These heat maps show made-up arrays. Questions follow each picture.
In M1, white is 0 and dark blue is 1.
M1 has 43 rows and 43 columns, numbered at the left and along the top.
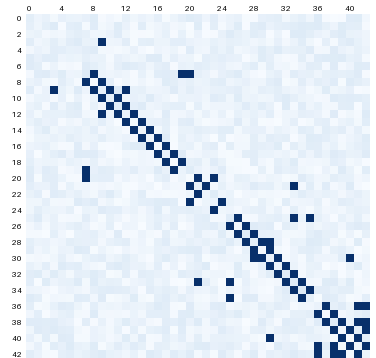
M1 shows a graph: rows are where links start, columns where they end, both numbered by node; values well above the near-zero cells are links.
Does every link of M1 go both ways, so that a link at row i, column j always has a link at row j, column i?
yes
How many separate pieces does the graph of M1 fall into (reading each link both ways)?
7
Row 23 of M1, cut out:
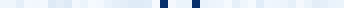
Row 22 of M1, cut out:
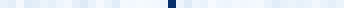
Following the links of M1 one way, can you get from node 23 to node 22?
yes
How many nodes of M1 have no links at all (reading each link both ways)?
6
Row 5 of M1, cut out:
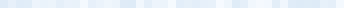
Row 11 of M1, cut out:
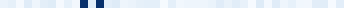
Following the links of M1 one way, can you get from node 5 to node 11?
no
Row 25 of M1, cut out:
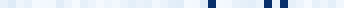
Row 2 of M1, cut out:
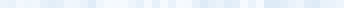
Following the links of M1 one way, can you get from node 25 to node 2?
no
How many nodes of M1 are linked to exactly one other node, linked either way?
3
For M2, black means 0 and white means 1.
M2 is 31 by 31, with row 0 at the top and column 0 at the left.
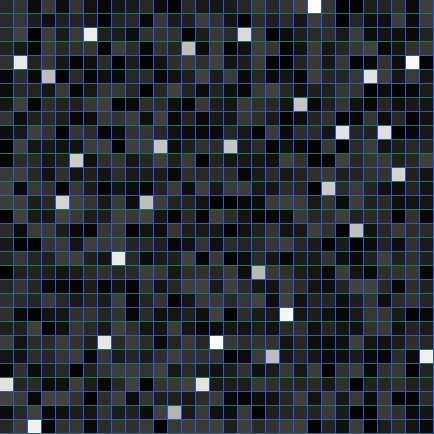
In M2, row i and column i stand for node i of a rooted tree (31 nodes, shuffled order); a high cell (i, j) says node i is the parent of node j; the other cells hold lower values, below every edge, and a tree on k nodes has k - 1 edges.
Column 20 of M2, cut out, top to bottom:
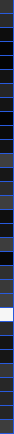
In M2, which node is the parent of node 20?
22
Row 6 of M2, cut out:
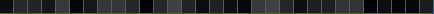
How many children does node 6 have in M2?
0
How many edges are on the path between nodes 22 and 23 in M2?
9
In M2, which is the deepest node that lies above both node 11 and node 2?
10
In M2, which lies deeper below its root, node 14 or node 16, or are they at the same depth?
node 16
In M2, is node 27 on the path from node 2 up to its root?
yes
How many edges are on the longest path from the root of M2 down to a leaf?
8
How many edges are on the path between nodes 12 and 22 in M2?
6
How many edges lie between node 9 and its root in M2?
0
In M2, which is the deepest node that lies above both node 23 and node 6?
10
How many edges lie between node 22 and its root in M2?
3
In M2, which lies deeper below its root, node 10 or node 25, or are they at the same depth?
node 25
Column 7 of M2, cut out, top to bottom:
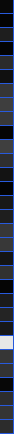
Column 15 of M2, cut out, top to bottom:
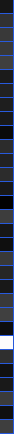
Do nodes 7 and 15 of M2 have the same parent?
yes
